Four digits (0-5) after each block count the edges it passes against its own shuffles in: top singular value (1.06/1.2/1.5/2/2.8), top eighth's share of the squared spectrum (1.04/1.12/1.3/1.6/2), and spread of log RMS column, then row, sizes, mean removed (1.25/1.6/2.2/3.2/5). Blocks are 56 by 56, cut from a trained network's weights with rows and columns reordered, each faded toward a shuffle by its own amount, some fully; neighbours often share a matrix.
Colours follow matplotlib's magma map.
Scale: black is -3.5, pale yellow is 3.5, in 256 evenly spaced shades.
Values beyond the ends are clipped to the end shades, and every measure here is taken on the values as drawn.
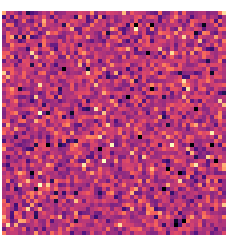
0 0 0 0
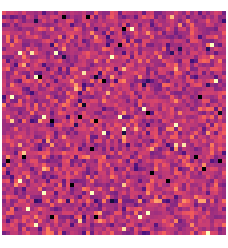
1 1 0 0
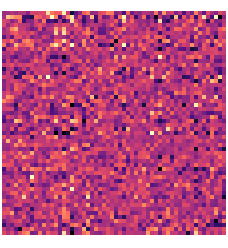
3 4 2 3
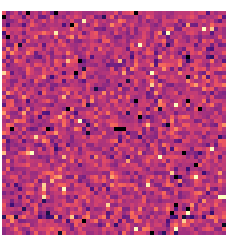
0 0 0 0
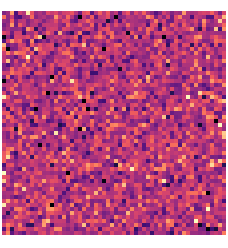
0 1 0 0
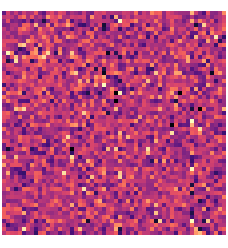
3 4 2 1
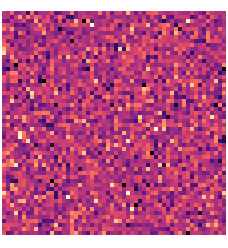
0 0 0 0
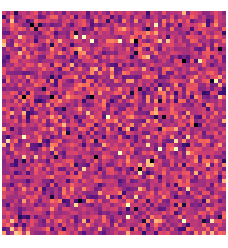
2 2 0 1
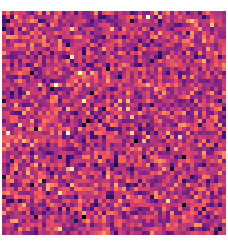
0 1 0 0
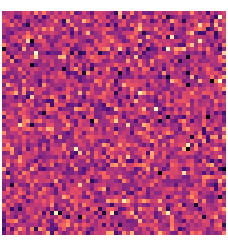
0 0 0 0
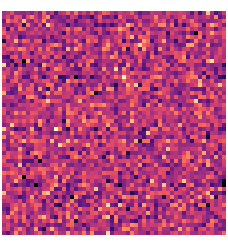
2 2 0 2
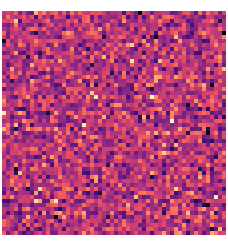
2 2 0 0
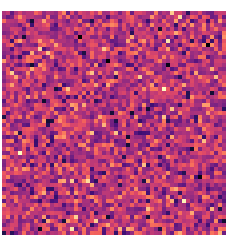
1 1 0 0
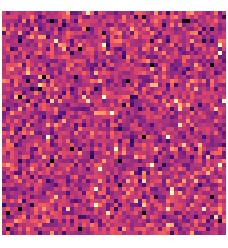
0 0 0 0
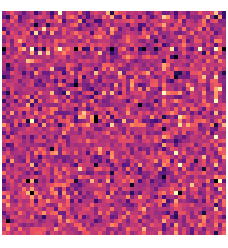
3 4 2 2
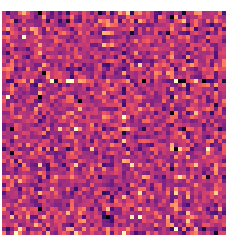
3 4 2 2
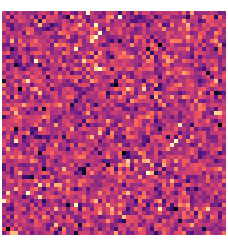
1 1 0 0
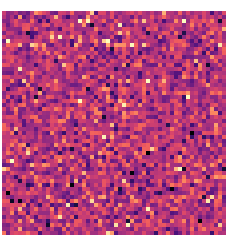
1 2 0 0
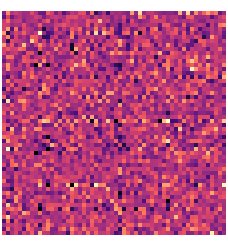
3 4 2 2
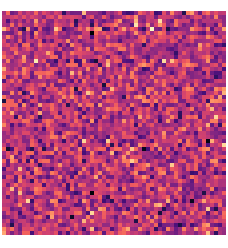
3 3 0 2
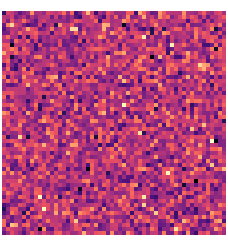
2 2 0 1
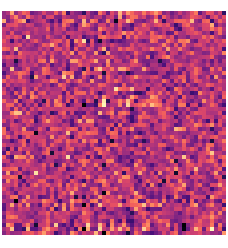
3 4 1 2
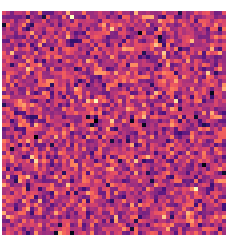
1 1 0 0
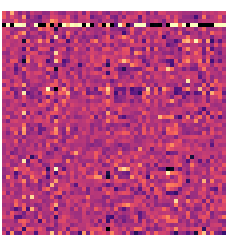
4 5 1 2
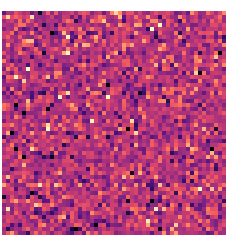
1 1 0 0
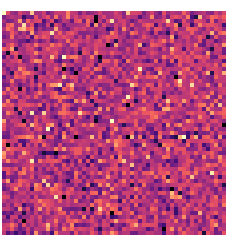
2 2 0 1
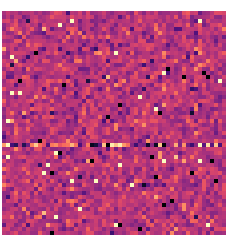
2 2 0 1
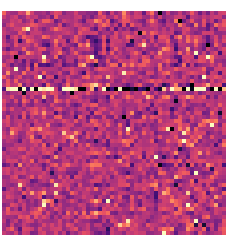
3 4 0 2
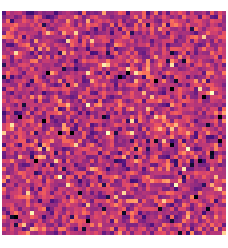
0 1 0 0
